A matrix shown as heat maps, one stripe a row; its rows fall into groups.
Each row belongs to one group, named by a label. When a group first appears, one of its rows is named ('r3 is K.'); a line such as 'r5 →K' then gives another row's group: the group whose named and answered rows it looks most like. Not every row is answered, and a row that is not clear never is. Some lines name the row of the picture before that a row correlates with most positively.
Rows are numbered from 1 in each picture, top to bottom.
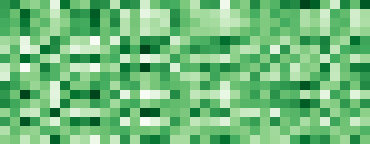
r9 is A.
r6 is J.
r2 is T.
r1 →A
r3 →T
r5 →J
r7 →T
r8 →J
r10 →A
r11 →T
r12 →A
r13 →J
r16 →J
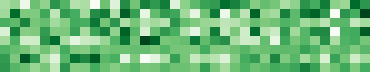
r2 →A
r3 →T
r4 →A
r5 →J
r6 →A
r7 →T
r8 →A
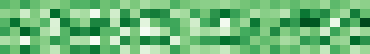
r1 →T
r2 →J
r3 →A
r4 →T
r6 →T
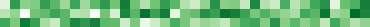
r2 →J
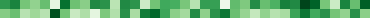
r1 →A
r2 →J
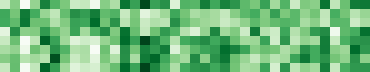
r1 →J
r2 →T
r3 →T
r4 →A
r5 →J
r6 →J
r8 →J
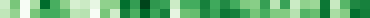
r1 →J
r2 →J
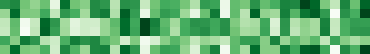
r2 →A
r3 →J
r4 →J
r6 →A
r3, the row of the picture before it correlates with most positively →1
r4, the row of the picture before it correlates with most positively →1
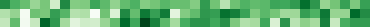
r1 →A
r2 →J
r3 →J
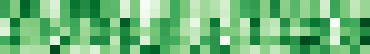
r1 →T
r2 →T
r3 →A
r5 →A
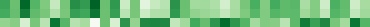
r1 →T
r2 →T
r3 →J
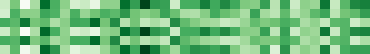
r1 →J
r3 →T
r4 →J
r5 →T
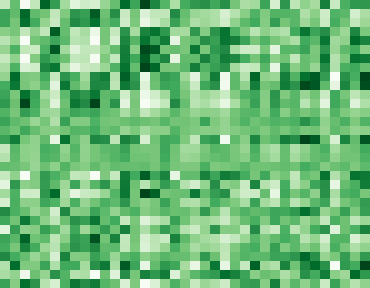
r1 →J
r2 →T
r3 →T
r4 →J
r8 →J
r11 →T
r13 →T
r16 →A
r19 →A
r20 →J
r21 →A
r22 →J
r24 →A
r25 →T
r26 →A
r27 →T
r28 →T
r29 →A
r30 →A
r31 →J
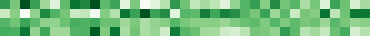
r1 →T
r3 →T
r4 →T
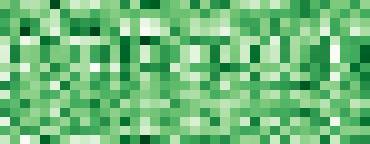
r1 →J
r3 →T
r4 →T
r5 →J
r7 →A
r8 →J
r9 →A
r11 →A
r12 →T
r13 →A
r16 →J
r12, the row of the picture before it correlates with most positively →4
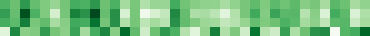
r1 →T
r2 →T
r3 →T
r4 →A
